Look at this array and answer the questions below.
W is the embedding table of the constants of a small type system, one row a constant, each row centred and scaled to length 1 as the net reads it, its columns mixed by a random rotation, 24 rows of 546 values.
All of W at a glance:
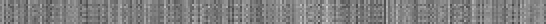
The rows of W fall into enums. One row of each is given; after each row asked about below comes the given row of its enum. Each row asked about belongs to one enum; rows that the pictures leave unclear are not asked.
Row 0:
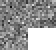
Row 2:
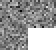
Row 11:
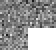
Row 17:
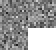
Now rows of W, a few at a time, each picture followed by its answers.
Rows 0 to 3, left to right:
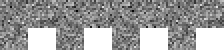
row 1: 2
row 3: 0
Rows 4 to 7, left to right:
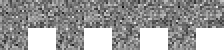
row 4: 17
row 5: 17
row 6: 0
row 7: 0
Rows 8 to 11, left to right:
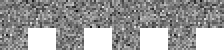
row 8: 11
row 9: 2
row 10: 17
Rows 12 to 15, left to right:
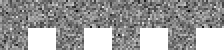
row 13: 2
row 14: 11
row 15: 2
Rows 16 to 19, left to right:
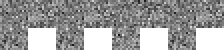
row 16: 17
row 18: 11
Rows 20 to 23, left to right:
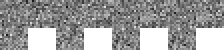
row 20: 11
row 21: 0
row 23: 17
